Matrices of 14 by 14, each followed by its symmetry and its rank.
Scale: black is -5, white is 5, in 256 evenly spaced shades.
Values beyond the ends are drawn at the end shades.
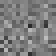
neither, rank three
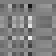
neither, rank one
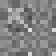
symmetric, rank three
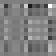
neither, rank one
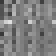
neither, rank three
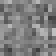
neither, rank three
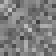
symmetric, full rank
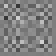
symmetric, rank two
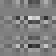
neither, rank one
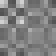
symmetric, rank two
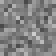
symmetric, full rank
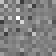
symmetric, rank three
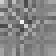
symmetric, rank three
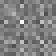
symmetric, rank three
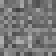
neither, rank three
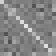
symmetric, full rank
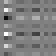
neither, rank one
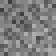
symmetric, full rank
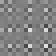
symmetric, rank two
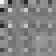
symmetric, rank two
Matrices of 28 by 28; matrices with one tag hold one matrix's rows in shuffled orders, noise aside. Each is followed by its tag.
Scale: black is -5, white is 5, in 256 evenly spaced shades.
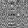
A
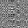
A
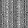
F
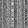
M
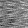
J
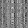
M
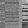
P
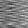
J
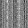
F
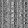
M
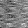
J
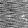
J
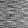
J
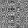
A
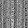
M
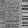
P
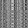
M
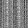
F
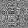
A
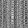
M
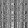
M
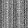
F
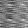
J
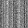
F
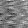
J
